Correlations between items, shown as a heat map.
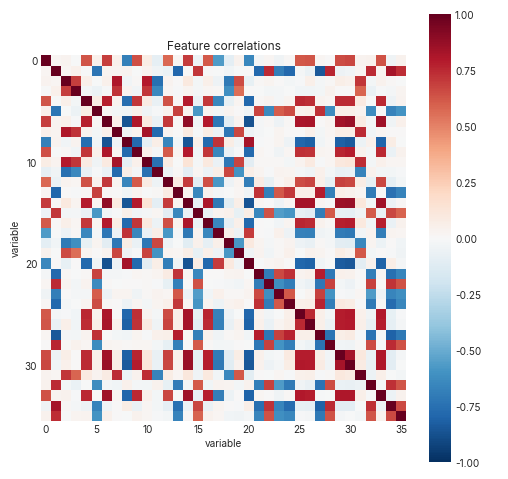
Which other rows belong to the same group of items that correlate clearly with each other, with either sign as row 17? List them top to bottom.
0, 4, 6, 8, 9, 12, 14, 16, 20, 25, 26, 29, 30, 33
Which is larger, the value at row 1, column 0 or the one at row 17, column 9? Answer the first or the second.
the first
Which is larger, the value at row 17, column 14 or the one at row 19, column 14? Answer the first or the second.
the second
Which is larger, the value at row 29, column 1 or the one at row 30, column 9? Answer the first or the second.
the second
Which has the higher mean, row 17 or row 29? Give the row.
29
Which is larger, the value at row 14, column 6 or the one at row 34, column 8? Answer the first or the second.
the first
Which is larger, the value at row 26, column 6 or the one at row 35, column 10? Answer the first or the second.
the first
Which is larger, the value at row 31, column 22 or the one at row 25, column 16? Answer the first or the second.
the second
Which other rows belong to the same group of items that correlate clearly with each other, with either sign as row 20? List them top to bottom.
0, 4, 6, 8, 9, 12, 14, 16, 17, 25, 26, 29, 30, 33
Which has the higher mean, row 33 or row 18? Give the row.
33
